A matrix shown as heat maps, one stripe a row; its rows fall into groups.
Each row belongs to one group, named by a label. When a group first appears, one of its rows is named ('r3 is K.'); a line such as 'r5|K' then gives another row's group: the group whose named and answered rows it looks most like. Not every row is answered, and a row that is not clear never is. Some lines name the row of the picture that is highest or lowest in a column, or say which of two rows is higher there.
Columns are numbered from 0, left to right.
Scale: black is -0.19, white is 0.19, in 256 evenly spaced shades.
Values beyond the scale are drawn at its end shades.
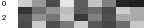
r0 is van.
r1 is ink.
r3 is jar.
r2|ink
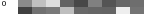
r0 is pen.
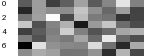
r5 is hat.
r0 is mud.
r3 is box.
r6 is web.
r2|pen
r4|ink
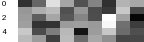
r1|pen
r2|hat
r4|box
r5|van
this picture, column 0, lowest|0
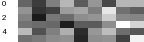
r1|hat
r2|hat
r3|mud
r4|box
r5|web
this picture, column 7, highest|3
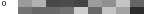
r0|mud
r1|hat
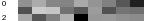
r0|van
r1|pen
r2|box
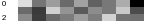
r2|hat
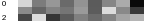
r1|hat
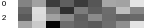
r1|mud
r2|pen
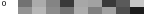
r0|jar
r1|van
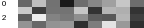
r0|mud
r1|hat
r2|pen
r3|box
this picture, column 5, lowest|1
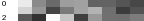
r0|van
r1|van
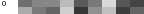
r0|box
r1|box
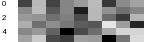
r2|web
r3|hat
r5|jar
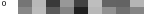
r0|web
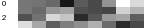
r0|mud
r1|ink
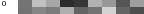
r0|web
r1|box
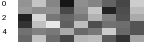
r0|jar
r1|jar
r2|web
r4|box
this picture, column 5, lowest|3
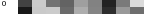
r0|jar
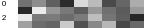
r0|jar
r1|web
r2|van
